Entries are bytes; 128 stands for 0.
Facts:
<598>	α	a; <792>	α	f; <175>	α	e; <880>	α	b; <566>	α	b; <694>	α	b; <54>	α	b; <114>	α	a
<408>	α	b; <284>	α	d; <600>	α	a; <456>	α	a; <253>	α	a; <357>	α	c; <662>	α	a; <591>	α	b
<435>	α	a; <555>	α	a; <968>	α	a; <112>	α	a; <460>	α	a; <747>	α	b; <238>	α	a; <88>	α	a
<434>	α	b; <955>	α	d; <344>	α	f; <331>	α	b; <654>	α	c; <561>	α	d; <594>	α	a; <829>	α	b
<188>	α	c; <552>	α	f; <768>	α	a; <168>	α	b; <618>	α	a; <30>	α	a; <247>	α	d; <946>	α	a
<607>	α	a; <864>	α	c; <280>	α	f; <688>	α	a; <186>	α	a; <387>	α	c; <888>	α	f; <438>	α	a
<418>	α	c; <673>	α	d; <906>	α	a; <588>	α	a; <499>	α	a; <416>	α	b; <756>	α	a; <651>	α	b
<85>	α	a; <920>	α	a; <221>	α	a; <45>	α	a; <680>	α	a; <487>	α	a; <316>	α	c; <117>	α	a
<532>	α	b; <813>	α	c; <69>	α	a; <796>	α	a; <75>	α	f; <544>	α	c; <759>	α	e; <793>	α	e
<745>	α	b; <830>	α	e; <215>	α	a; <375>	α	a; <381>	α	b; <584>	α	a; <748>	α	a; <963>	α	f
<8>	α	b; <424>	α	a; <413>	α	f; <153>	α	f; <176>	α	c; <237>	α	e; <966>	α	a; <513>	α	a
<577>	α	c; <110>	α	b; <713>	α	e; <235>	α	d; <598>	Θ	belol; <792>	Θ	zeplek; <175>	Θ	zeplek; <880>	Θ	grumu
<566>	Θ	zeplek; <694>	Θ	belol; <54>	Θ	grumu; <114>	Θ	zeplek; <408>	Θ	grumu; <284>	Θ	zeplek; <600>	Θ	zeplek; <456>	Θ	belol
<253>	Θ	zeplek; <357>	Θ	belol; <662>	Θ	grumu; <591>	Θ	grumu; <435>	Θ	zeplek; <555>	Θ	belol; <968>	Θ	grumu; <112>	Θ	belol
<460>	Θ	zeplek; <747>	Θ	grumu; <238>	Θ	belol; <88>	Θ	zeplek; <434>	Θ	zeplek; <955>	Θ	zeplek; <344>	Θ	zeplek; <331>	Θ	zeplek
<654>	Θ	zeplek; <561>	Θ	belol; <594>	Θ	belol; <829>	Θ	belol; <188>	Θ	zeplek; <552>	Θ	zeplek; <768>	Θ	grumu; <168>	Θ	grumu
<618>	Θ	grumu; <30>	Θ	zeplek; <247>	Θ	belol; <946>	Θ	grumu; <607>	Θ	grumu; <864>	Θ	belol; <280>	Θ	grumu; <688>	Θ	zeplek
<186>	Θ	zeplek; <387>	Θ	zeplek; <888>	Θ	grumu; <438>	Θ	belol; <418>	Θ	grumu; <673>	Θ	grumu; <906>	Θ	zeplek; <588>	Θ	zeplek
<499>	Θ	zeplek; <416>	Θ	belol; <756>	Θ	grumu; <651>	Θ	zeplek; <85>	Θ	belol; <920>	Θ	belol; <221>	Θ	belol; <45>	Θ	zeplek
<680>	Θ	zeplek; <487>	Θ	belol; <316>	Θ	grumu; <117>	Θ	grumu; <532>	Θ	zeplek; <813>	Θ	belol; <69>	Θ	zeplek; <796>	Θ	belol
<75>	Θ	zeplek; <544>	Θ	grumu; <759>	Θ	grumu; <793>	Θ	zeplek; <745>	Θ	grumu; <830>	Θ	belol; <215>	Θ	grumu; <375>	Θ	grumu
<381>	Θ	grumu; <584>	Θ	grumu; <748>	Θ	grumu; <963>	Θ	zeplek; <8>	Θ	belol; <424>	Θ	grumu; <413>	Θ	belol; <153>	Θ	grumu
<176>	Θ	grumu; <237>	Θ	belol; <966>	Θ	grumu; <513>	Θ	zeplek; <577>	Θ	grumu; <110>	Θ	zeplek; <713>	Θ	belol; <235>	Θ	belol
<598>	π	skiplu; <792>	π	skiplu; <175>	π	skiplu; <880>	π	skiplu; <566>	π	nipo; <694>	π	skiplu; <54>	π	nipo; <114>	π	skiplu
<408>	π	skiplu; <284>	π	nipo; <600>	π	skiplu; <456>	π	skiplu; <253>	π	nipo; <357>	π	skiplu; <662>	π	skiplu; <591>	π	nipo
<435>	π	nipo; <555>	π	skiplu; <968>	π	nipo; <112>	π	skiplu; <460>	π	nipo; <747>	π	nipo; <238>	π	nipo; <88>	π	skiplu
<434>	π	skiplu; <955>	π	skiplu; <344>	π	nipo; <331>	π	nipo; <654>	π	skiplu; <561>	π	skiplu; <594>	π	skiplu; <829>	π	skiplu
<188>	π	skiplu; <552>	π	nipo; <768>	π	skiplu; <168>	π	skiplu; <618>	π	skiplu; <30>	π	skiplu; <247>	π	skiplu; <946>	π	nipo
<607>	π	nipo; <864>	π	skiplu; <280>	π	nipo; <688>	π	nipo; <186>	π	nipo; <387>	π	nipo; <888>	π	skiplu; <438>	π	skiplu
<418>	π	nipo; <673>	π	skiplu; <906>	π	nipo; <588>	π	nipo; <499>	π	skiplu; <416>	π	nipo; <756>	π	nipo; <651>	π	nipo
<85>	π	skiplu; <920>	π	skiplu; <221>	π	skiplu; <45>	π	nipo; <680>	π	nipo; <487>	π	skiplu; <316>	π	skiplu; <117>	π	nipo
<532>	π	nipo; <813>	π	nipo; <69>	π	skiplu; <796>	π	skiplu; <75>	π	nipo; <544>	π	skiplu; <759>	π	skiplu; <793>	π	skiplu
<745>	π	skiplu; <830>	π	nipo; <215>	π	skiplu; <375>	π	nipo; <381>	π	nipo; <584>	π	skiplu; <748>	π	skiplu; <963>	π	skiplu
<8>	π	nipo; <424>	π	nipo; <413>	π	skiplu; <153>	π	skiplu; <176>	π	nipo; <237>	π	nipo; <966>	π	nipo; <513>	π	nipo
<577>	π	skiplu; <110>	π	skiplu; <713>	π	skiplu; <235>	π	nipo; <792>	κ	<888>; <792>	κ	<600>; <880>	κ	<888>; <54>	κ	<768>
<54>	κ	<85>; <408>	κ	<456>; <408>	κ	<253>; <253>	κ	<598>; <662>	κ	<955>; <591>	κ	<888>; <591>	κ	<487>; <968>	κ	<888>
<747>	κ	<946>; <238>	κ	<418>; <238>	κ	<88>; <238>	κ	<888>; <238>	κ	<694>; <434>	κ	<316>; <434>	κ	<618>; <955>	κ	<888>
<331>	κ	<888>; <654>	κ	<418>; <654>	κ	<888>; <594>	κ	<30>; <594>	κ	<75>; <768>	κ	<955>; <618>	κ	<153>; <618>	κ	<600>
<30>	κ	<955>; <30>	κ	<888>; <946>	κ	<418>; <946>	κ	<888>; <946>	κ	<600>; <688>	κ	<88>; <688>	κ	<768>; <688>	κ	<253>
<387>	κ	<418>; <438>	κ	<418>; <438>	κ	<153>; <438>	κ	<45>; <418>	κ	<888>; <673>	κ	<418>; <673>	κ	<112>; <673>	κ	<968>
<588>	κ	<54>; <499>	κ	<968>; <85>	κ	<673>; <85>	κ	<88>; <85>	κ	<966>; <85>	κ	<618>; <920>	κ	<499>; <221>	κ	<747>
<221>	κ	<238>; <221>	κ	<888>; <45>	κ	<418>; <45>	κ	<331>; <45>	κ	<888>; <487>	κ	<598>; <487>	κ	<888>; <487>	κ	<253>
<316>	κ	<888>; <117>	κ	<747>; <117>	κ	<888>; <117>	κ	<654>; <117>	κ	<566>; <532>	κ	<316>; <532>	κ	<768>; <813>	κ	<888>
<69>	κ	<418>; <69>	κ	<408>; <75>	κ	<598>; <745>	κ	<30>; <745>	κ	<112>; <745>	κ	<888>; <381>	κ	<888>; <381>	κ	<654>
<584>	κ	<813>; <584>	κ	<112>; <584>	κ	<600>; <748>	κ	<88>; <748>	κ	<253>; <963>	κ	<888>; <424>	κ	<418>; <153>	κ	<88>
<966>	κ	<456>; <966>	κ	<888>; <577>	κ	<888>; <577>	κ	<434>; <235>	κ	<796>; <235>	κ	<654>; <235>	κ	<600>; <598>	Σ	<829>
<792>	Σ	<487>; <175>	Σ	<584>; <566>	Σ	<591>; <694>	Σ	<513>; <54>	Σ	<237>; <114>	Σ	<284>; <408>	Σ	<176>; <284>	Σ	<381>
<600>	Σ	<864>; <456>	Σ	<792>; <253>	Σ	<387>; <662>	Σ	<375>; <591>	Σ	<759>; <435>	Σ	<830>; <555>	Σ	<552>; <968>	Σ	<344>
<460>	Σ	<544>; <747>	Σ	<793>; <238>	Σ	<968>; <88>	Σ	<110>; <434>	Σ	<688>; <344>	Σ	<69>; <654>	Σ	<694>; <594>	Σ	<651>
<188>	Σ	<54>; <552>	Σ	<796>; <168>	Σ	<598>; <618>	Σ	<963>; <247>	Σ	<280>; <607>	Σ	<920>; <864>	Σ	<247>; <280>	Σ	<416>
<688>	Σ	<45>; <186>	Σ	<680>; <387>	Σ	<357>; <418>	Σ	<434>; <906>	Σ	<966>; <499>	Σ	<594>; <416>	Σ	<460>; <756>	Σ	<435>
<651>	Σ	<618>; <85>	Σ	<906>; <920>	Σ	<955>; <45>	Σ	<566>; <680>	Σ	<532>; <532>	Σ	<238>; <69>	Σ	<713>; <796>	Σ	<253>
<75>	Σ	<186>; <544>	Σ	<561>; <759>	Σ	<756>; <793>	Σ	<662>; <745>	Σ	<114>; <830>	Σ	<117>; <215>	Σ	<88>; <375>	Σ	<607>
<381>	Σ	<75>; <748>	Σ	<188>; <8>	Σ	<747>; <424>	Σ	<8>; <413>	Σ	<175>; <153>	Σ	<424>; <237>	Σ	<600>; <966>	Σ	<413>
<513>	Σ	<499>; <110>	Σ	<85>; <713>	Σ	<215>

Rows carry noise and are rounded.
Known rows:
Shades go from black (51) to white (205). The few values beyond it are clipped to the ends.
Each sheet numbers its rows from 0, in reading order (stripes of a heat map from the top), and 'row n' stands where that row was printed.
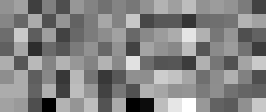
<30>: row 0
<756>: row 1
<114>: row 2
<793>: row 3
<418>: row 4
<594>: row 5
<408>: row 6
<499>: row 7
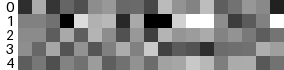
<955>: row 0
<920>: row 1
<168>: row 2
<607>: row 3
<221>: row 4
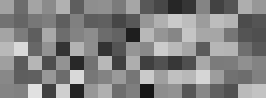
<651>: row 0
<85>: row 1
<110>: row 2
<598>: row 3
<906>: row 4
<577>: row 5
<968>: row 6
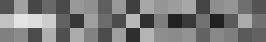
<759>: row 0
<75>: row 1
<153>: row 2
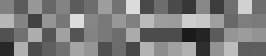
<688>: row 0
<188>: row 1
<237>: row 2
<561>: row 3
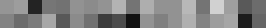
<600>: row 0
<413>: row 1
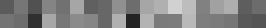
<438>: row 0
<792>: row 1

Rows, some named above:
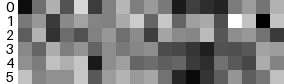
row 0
<235>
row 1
<796>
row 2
<793>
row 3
<280>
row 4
<344>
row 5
<566>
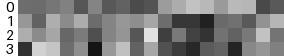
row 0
<85>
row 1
<747>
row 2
<253>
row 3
<284>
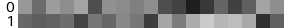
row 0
<552>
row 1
<584>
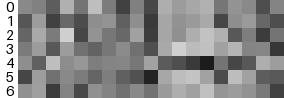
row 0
<829>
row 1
<759>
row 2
<745>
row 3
<69>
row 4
<591>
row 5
<713>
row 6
<30>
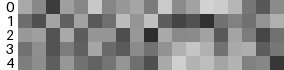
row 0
<654>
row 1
<117>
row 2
<888>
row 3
<555>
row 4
<69>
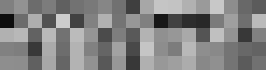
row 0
<215>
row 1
<235>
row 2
<694>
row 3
<434>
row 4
<168>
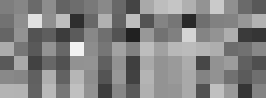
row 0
<215>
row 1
<238>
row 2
<175>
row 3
<544>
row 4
<759>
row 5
<168>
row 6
<694>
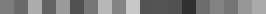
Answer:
<946>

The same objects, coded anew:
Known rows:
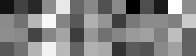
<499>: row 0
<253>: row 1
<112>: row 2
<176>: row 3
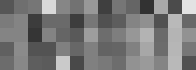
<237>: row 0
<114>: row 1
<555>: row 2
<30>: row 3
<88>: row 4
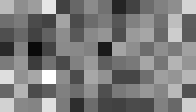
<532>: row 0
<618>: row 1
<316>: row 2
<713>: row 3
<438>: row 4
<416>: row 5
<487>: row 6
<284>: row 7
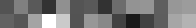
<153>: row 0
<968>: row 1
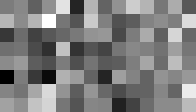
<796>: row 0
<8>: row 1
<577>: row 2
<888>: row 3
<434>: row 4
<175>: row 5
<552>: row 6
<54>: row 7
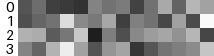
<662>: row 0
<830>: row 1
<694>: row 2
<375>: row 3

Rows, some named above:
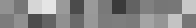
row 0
<747>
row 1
<85>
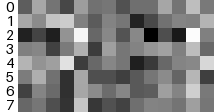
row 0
<110>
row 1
<54>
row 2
<499>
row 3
<112>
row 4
<532>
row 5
<408>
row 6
<584>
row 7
<888>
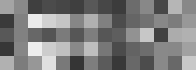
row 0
<745>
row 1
<966>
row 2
<168>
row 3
<966>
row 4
<75>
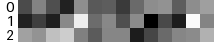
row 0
<153>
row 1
<499>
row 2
<54>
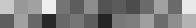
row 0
<235>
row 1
<955>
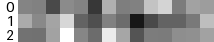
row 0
<598>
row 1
<381>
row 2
<813>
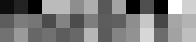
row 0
<920>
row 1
<168>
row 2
<829>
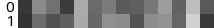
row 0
<215>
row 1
<544>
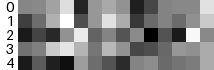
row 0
<588>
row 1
<387>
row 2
<499>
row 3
<906>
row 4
<759>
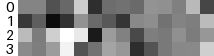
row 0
<600>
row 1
<793>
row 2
<566>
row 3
<688>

